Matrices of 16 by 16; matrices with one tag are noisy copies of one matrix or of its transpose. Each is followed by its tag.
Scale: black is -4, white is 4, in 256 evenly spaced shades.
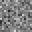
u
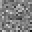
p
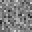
u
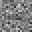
p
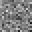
p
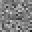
p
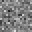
u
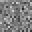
p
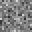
u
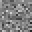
p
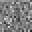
p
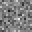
u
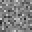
u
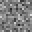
u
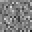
p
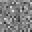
p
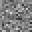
p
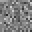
p
